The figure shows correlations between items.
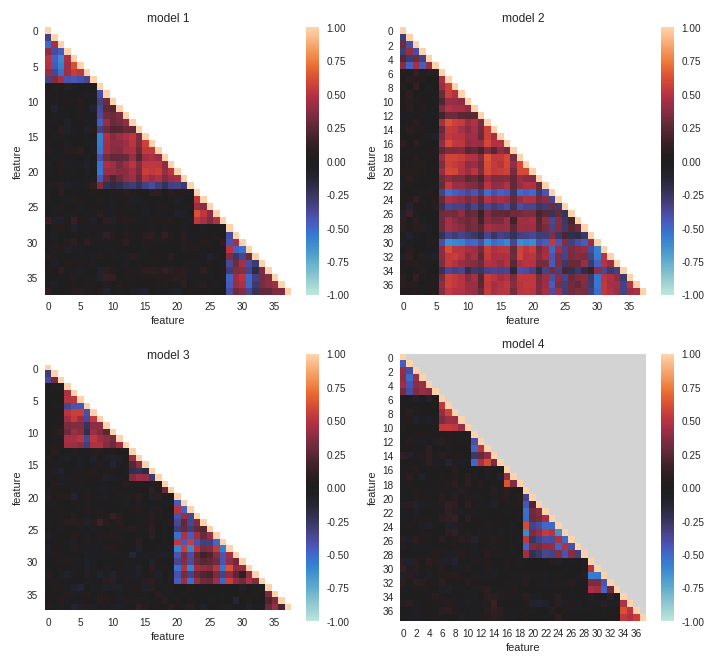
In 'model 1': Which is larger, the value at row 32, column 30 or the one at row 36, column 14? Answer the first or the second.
the second
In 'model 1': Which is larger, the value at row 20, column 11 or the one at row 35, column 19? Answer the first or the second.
the first
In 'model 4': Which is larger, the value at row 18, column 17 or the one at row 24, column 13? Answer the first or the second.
the first
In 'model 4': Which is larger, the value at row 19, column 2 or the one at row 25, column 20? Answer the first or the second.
the second
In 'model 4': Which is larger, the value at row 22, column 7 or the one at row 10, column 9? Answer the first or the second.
the second
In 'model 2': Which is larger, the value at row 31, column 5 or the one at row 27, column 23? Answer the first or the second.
the first
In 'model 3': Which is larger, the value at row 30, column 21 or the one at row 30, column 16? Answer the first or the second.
the first
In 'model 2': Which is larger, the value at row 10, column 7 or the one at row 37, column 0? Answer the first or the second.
the first
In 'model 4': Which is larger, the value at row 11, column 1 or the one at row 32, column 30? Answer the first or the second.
the second
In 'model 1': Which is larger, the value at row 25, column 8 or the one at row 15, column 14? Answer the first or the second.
the second
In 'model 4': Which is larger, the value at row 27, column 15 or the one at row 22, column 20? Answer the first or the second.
the second
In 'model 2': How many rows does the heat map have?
38
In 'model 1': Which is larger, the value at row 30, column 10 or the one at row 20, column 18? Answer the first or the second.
the second
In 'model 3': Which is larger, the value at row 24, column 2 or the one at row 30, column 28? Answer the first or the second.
the second
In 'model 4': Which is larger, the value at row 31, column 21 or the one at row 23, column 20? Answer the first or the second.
the second
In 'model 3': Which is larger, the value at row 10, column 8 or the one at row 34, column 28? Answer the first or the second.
the first
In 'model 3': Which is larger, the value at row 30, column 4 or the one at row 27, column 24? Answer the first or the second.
the first
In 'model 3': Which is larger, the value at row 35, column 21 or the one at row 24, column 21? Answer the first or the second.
the second
